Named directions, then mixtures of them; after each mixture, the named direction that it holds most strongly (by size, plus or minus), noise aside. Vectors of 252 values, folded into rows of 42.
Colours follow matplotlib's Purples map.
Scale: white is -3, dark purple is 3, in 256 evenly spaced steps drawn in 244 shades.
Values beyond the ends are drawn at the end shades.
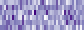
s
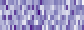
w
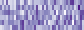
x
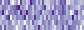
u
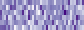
w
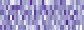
u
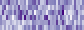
s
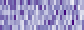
x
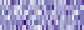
u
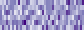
w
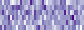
u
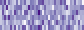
w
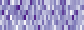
u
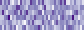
u
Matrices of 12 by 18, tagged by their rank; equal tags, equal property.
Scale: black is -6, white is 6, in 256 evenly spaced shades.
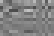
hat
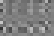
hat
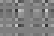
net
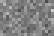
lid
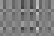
net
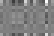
net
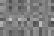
hat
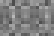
hat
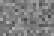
lid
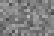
lid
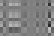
net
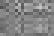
hat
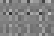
hat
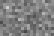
lid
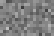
lid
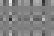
net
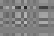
net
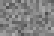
lid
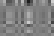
net
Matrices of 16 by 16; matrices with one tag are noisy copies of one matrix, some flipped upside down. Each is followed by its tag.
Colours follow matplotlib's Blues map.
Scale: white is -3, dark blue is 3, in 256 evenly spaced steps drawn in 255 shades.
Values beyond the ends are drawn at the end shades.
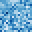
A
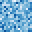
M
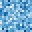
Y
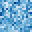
A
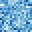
A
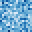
Y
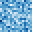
Y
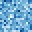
M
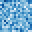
M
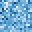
A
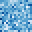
A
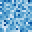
M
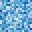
Y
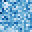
A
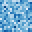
M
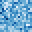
A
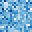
A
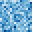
M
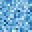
M
